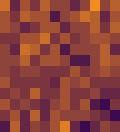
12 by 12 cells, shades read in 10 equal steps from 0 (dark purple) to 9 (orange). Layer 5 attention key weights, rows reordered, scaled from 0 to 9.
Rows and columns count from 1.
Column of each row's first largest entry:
10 9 10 5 3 3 8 1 4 1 4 7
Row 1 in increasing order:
2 2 3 4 4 4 4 5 6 6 7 9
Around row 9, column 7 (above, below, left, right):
5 5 3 3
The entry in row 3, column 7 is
2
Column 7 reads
4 4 2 5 1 4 3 5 5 5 4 8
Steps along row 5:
down up down down up down up same same up down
